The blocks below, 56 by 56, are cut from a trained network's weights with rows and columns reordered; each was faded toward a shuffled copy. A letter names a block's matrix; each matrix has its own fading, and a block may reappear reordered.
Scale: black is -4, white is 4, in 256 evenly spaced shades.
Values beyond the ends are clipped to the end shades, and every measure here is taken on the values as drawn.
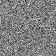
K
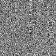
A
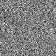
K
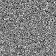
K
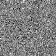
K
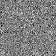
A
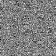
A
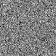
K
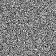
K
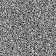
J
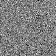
K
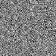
A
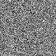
J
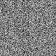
J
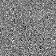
A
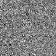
A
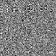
A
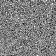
K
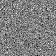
K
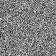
J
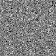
A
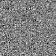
A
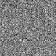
A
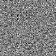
A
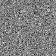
K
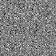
A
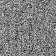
J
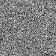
K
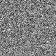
J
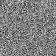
K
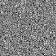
A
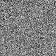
J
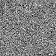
K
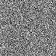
J
